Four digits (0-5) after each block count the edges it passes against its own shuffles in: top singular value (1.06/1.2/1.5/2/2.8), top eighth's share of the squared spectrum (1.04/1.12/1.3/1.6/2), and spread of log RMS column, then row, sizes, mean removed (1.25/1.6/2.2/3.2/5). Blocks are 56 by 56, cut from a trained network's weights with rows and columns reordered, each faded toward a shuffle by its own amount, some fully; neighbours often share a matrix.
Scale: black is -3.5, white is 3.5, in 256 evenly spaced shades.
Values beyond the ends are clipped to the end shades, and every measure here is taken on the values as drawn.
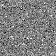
1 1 0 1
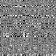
3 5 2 3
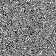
0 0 0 0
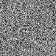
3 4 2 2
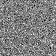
0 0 0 0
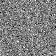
0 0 0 0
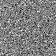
0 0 0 0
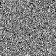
2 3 1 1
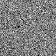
3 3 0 1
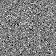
1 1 0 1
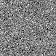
0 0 0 0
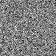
0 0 0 0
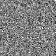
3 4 1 1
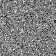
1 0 0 0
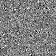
2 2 0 0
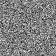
1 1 0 0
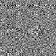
3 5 2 2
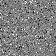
0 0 0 0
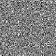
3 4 2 2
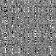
3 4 3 2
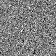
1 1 0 0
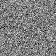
1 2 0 0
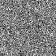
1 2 0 0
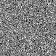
0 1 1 0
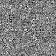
2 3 1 1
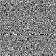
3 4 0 2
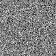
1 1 0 0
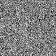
1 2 0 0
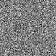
3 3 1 1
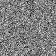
0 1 0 0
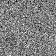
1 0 0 0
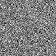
2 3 1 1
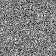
1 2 0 1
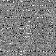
3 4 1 3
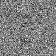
2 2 0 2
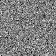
1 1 0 0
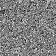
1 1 0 0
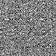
2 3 1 1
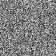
1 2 0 0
